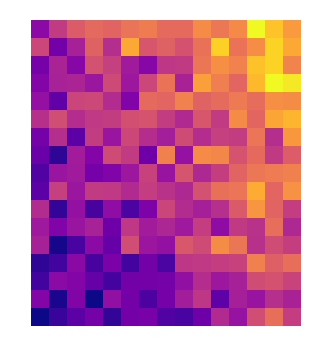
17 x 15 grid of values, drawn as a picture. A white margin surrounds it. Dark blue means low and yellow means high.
Neither half mirrors the other. The bottom left is the ninth with the lowest average. The top right is the ninth with the highest average. No row or column stands out. The field climbs toward the top right.
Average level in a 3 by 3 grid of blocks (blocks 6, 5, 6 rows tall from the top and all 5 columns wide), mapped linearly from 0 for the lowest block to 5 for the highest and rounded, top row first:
2 3 5 / 1 2 4 / 0 1 2
